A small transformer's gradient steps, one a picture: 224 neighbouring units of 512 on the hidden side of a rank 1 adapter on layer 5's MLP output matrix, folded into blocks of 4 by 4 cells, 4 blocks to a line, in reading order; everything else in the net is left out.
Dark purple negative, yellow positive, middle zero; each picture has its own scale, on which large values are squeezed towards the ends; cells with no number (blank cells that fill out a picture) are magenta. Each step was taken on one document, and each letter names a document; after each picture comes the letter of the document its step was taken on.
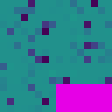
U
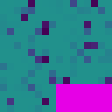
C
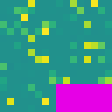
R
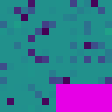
R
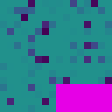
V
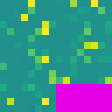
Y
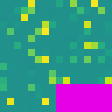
U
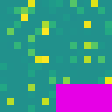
V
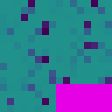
C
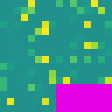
U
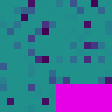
R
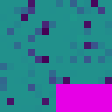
U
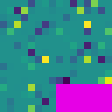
V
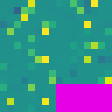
V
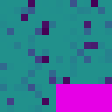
C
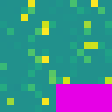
Y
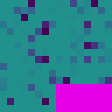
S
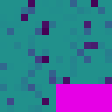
C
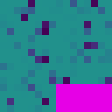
C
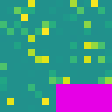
R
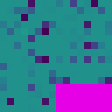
R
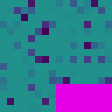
S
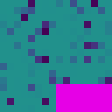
S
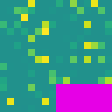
U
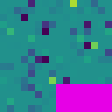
Y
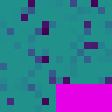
C
